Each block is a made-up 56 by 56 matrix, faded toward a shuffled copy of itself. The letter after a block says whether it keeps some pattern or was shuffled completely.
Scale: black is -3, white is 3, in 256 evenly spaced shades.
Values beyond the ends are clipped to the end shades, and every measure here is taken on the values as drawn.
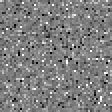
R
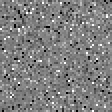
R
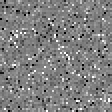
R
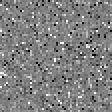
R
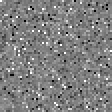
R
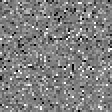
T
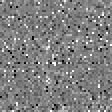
T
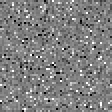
R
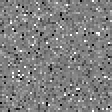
R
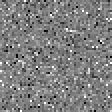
R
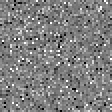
R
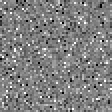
R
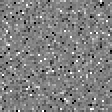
R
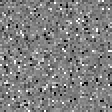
R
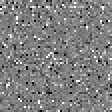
T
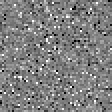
R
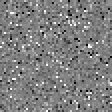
R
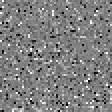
R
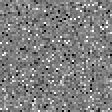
R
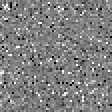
T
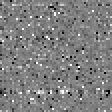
T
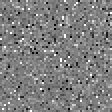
R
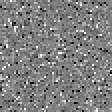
R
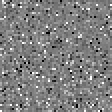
R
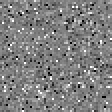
T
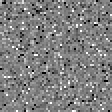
R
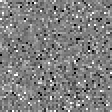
R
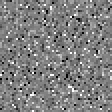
R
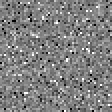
T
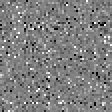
T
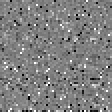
T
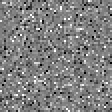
R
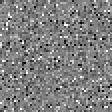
R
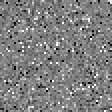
R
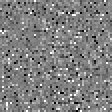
T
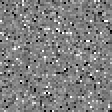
R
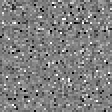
T
